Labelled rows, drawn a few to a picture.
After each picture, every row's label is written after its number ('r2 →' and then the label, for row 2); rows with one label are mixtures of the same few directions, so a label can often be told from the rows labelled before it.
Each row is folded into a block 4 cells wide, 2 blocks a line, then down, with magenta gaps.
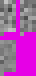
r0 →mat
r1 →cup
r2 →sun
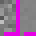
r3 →sun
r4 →cup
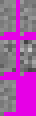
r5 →cup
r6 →cup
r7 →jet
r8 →mat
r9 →cup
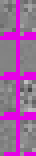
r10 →jet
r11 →jet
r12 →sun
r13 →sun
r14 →mat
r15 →mat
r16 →cup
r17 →jet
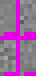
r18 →sun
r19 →sun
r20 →cup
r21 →mat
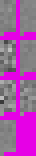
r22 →mat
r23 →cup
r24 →mat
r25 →jet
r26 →sun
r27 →cup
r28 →mat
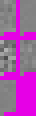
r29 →mat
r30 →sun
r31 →cup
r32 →mat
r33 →jet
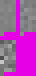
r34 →mat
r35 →cup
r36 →sun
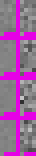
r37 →mat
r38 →cup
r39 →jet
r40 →jet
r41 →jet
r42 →sun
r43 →cup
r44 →mat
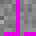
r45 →sun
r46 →mat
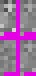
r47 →jet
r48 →jet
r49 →cup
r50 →jet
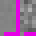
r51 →mat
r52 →mat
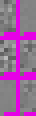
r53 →mat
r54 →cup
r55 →cup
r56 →jet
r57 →mat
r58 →jet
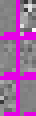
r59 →cup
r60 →jet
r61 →jet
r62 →mat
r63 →sun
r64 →jet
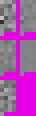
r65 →sun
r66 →sun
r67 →mat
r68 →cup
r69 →cup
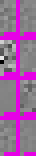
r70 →cup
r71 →cup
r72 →sun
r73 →jet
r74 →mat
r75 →jet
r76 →cup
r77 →cup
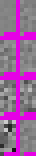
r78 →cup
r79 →cup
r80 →cup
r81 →mat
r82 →cup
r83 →mat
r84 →jet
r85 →cup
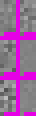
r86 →mat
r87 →cup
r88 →jet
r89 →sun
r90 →cup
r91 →jet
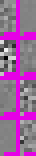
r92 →cup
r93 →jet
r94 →cup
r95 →mat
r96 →jet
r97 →cup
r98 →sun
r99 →sun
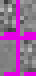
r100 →mat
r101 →sun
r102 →jet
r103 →mat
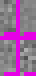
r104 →mat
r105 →cup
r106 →mat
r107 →cup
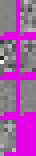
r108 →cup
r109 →mat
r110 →sun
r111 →jet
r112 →cup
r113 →sun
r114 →jet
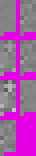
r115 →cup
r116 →sun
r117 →jet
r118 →sun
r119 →jet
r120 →sun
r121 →sun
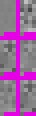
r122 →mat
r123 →mat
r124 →jet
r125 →jet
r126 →mat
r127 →jet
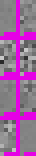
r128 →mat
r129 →sun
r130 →sun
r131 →cup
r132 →jet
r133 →jet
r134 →jet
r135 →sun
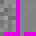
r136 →cup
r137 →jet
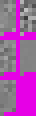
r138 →jet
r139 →cup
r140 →cup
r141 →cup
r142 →jet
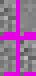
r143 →cup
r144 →jet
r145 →cup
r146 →cup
